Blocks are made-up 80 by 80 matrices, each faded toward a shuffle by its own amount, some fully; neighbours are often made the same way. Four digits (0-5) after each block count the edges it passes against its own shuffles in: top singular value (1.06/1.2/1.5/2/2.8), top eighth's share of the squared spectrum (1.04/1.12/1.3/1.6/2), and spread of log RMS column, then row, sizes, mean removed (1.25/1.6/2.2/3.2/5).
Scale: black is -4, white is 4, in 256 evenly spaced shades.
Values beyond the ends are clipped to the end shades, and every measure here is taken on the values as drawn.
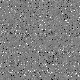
3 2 0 1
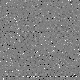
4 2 0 1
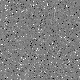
2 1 0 0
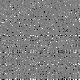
4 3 1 2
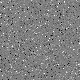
0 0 0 0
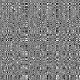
5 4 3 3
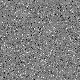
2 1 0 0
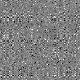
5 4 2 2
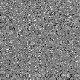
4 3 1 1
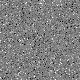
2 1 0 0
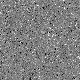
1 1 0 0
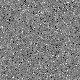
0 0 0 0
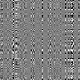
5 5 4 3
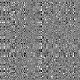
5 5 3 3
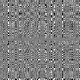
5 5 4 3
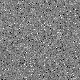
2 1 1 0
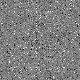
3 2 1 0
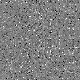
3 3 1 0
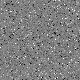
0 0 0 0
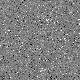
0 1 0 0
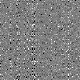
4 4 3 2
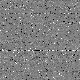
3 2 0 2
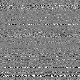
3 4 0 4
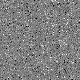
3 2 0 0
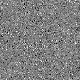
3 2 1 1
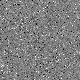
1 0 0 0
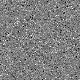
2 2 0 0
